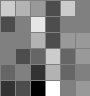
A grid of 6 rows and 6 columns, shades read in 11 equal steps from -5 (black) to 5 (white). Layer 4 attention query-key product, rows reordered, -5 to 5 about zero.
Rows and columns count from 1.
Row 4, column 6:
1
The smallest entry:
-5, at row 6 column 3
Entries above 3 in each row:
0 1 0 0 0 1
